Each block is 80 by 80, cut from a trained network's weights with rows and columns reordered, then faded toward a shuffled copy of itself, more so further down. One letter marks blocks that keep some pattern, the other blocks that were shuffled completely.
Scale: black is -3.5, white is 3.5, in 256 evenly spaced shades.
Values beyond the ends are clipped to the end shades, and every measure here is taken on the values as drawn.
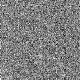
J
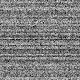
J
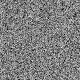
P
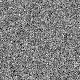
P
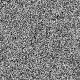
P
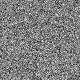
P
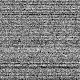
J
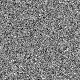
P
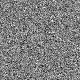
P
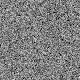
P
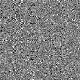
J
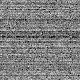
J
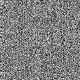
J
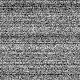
J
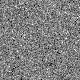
P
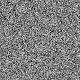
P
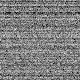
J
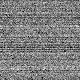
J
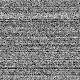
J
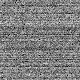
J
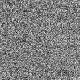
J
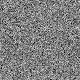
P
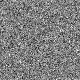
P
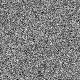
P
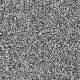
J
